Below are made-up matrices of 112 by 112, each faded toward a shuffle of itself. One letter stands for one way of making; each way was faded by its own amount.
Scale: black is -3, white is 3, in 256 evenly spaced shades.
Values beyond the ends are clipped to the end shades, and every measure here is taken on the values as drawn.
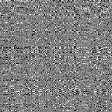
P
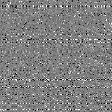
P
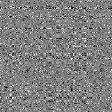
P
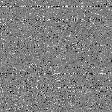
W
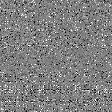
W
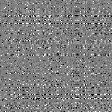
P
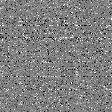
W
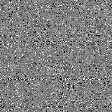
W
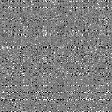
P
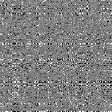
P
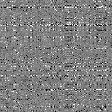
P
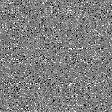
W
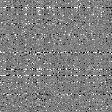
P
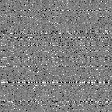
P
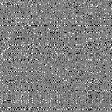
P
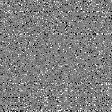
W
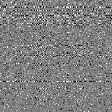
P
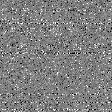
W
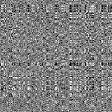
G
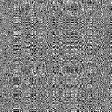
G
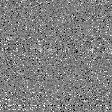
W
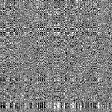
G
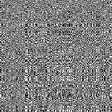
G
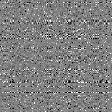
P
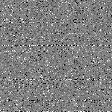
W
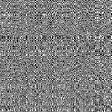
G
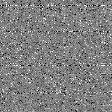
W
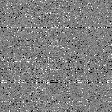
W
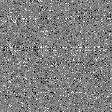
W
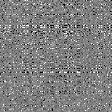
P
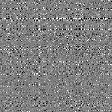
P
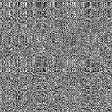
G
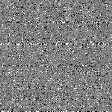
W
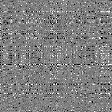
P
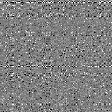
P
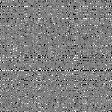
P
